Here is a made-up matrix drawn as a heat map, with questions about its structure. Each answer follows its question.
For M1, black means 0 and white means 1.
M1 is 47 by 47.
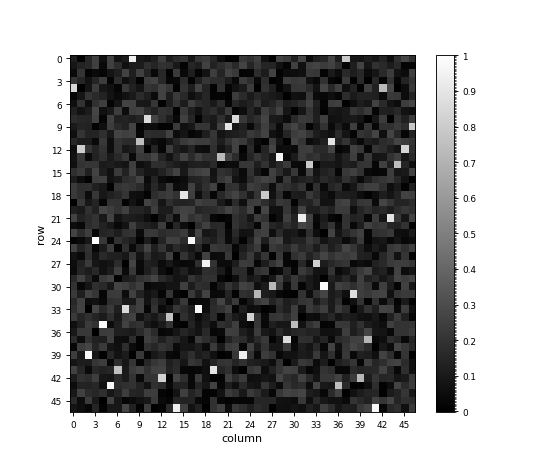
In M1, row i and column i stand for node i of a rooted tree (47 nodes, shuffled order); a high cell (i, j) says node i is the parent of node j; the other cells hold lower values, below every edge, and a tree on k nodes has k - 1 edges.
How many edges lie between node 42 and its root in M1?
3
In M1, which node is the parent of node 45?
12
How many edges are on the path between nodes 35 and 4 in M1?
1
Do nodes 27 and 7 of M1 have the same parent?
no
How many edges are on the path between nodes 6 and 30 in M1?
6
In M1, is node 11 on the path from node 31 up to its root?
yes
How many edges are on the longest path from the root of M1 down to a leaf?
5
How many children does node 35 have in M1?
2
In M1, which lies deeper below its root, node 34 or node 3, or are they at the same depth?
node 3
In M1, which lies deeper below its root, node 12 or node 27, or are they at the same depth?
node 12
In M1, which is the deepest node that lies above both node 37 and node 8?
0
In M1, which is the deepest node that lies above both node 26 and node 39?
35
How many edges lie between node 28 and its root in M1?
5
